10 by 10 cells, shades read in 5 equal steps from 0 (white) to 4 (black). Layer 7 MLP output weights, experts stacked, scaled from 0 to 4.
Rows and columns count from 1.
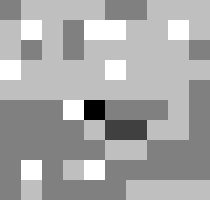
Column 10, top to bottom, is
1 1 2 1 2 2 2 2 2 1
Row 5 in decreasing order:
2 1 1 1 1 1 1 1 1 1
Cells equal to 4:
1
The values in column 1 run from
0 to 2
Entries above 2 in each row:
0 0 0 0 0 1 2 0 0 0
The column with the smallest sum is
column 9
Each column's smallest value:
0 0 1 0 0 0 1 1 0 1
